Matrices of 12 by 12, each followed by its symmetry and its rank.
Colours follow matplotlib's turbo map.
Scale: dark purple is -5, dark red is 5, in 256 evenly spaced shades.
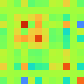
symmetric, rank two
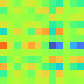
neither, rank two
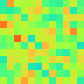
neither, full rank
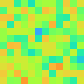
neither, full rank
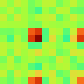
symmetric, rank two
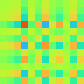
symmetric, rank one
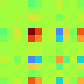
symmetric, rank one
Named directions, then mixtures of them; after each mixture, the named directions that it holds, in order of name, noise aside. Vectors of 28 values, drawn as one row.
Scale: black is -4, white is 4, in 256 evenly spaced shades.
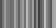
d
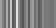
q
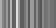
q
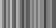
d, q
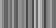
d, q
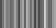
d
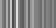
q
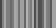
d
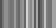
d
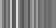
q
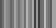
d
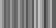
d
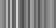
q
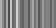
q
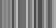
d, q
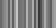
d, q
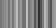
d, q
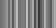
d, q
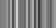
d, q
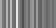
q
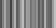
d, q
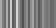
q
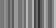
d, q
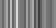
d, q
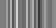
d, q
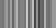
d, q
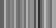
d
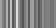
q
